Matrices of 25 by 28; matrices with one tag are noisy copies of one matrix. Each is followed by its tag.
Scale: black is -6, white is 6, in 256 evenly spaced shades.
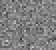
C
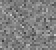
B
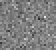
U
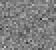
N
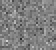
C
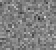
U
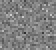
B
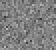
N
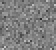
N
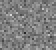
B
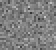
U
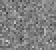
C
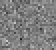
C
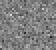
B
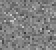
B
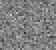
B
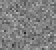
B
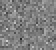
C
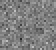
C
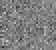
C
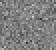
N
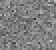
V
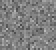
C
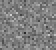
B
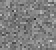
V
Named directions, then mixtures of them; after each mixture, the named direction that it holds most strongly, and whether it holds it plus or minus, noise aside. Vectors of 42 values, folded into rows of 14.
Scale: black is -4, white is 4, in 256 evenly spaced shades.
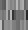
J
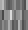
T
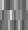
T, plus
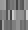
J, minus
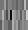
J, minus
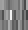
T, plus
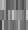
J, minus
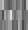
T, plus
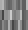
T, plus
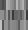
J, plus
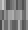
T, plus
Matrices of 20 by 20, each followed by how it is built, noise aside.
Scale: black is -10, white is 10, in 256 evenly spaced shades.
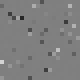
sparse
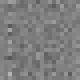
low rank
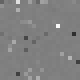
sparse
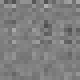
low rank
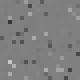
sparse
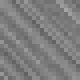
Toeplitz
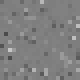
sparse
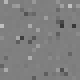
sparse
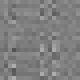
low rank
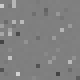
sparse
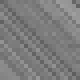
Toeplitz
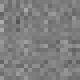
low rank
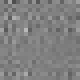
low rank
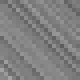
Toeplitz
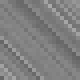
Toeplitz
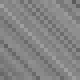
Toeplitz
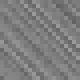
Toeplitz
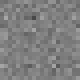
low rank
